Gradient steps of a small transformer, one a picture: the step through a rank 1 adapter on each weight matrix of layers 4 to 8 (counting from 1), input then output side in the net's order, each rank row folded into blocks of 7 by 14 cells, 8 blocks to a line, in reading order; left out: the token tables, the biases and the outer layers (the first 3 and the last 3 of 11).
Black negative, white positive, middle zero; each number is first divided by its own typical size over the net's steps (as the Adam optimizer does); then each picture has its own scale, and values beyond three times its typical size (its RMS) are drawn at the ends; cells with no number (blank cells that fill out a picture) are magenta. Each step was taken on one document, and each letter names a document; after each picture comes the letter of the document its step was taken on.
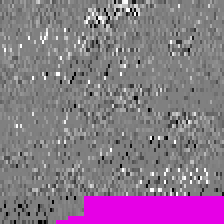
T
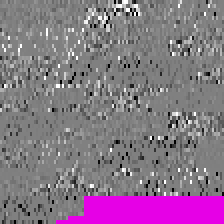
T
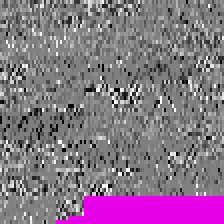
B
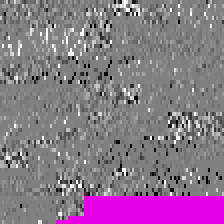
T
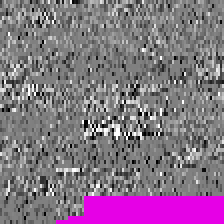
B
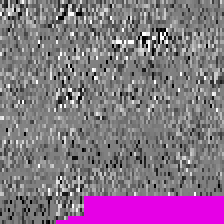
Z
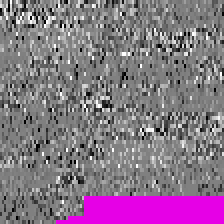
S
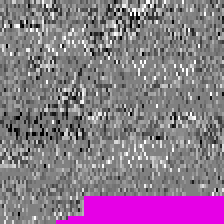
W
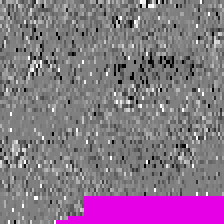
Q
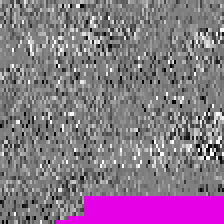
S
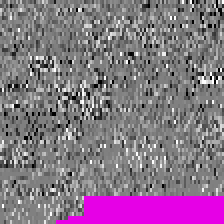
W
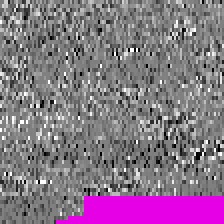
B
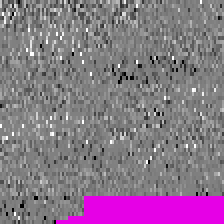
Q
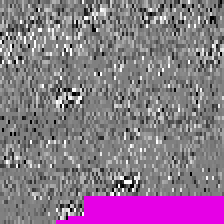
Z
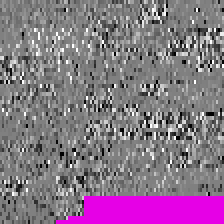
S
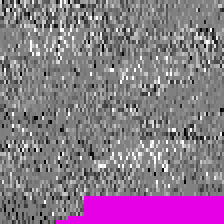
S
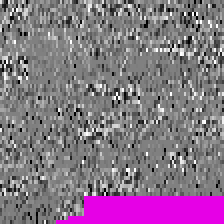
B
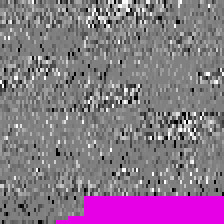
T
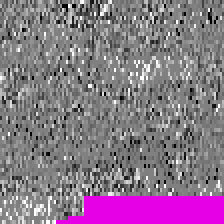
Z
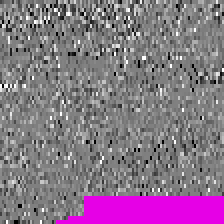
Q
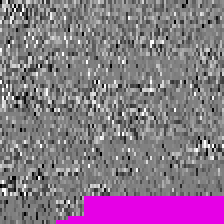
B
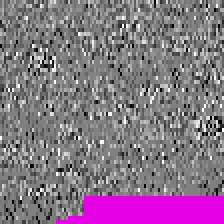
W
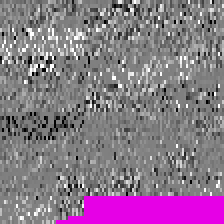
Z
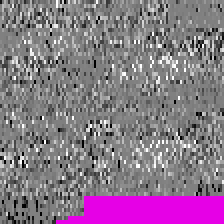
S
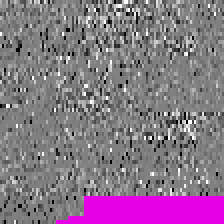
T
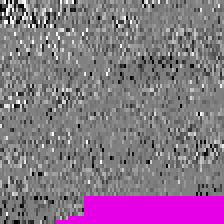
Q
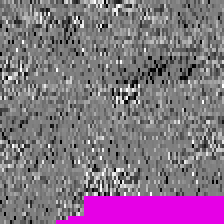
B
